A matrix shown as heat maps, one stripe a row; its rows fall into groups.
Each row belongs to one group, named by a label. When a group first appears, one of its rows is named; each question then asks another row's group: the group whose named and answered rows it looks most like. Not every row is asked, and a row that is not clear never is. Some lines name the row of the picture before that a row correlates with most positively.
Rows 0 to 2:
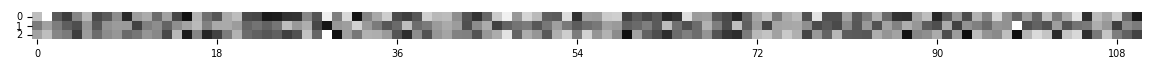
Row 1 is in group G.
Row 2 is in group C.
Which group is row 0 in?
C
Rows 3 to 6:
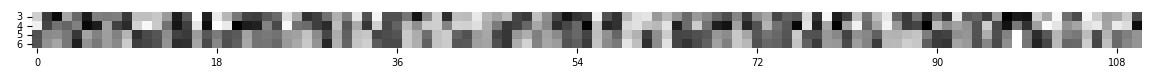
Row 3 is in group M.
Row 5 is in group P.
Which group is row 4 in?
M
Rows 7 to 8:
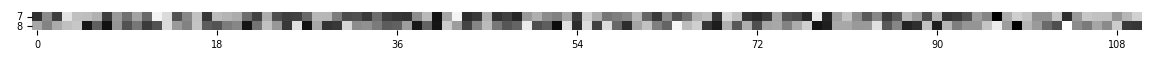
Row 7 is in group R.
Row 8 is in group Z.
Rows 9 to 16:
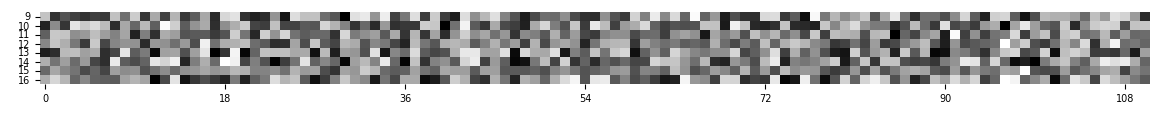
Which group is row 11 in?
Z
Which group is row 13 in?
Z
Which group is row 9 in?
M
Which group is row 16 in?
Z
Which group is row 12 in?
G
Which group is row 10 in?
R
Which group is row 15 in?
G
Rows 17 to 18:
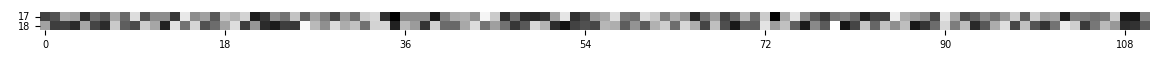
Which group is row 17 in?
G
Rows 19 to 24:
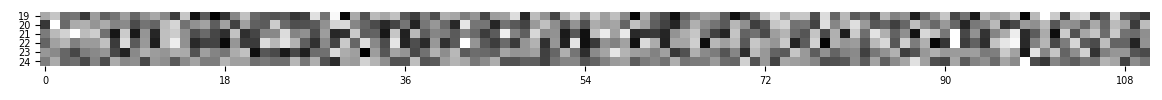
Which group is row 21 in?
Z
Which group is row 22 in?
Z
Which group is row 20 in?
R
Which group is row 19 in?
C
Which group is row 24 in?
G
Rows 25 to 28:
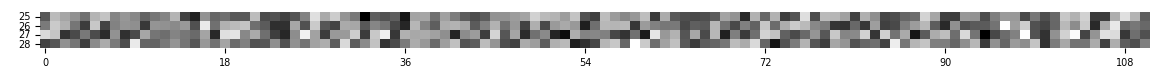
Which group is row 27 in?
M
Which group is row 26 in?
G
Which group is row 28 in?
P
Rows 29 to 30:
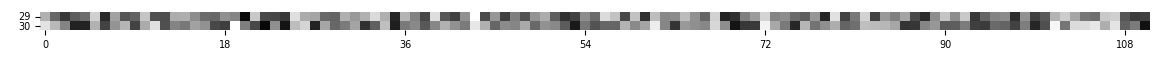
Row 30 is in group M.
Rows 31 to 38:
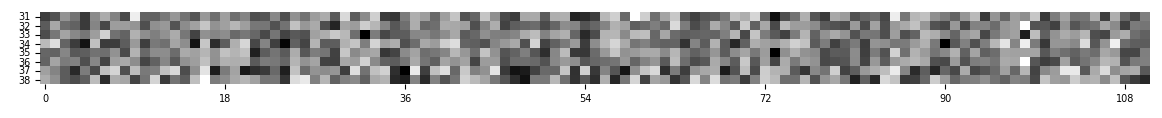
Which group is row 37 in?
M
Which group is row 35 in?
G
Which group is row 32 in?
G
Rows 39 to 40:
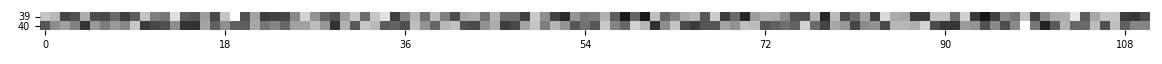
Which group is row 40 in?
P
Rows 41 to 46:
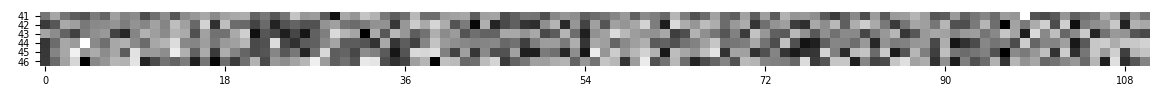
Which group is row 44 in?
R
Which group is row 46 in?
P
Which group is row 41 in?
G
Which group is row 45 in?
R
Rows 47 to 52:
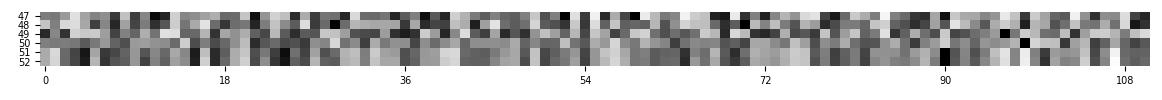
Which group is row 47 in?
Z
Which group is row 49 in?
R
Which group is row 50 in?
C
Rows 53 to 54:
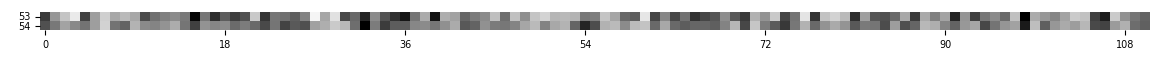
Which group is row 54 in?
P
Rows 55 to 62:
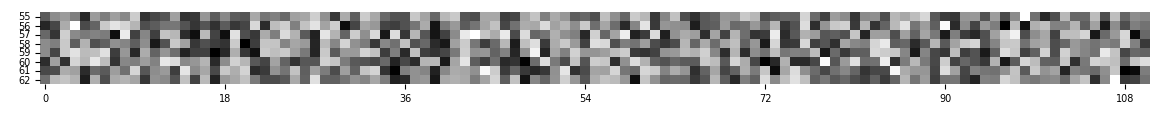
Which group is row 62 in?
G
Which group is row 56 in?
P
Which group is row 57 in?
Z
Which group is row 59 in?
Z
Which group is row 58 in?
Z
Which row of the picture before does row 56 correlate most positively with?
53
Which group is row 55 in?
P
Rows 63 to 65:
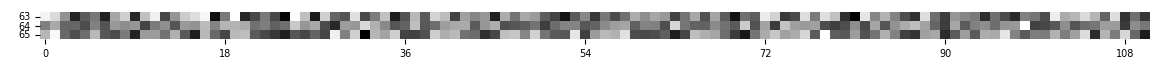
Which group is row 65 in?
C
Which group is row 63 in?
M
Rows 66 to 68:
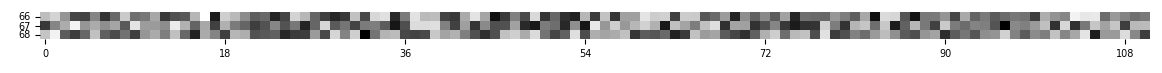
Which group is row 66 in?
M
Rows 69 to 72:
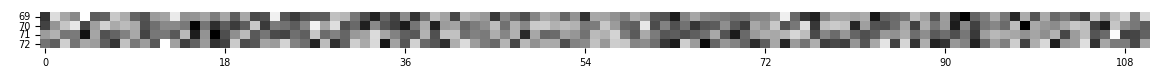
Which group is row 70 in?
P
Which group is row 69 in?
R
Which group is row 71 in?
C
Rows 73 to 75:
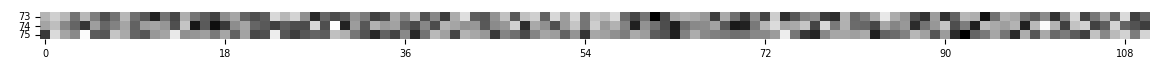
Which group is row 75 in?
R
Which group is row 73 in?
Z
